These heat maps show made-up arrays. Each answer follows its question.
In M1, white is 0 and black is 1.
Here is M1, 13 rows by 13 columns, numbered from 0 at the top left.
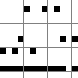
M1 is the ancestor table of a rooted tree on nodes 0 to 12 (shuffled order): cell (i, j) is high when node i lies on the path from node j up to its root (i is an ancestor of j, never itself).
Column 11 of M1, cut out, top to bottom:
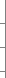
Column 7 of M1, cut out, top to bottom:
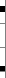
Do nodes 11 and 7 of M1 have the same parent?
no
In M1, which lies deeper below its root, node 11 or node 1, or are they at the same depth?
node 1
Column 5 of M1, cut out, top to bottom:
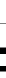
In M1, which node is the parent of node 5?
8
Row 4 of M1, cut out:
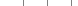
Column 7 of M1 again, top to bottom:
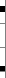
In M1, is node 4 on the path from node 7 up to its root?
no
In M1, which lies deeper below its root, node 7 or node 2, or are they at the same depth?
the same depth
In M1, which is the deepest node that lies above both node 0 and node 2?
8
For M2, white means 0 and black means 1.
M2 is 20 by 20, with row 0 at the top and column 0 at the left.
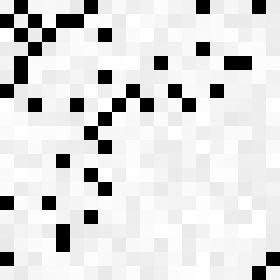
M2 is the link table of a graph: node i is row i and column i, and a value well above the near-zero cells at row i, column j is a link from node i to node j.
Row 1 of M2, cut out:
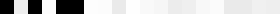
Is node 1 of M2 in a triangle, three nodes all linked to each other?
no
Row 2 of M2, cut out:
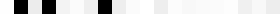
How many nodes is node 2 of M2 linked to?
3
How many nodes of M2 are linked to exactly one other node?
10
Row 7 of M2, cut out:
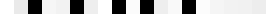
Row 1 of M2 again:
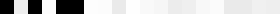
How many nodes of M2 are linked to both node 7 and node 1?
2
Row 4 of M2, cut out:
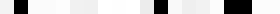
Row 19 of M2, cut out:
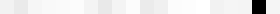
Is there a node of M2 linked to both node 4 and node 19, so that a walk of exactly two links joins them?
no
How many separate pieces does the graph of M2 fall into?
1
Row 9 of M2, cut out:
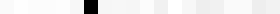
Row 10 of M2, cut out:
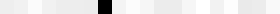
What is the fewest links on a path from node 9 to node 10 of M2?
6
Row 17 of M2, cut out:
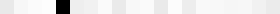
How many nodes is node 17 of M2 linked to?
1
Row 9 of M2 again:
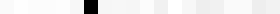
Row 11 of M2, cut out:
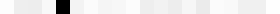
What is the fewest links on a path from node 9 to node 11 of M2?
5
